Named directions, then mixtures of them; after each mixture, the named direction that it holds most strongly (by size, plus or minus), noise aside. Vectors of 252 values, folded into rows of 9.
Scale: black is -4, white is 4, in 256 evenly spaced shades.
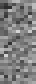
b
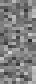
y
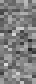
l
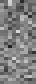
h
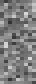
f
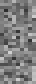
y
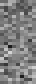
y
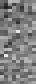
b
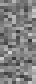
y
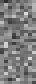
f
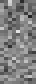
h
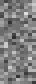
f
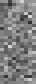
h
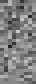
h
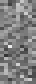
h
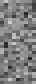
f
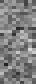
l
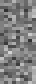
y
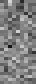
h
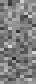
h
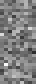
l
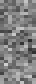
l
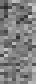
b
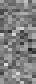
l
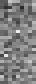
b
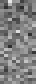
h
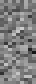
l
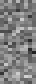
l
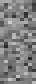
f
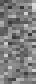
f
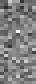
h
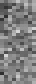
b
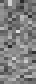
h
